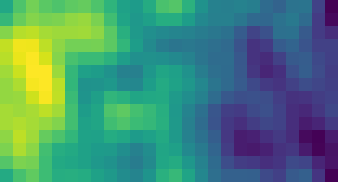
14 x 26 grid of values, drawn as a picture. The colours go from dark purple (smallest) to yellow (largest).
Grain: blotchy. Average level on the scale: 50%. Ninth with the lowest average: bottom right. Slope: up to the left.
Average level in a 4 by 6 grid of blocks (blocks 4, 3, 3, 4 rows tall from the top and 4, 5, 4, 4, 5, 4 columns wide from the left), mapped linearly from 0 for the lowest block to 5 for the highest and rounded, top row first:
443211 / 532211 / 533210 / 432200
